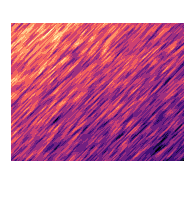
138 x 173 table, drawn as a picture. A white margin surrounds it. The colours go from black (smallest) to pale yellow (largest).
Streaks slant up to the right. The halves do not mirror each other. The bottom right is the ninth with the lowest average. The ninth with the highest average is the top left. There is an overall slope up to the top left.
